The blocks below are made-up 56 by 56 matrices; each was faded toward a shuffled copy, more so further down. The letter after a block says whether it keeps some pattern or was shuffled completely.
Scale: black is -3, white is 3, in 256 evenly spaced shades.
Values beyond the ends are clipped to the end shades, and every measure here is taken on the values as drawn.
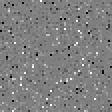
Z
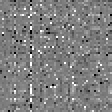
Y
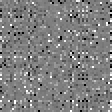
Y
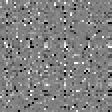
Y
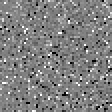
Z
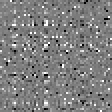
Y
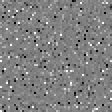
Z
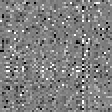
Y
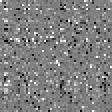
Y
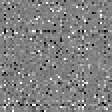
Y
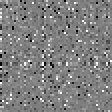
Y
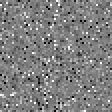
Z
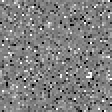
Z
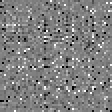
Y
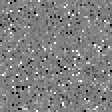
Z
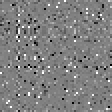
Y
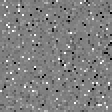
Z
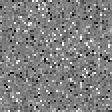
Z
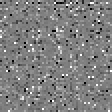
Y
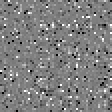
Y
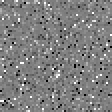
Z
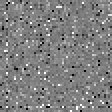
Y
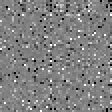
Y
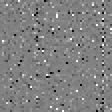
Y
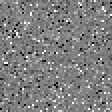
Z
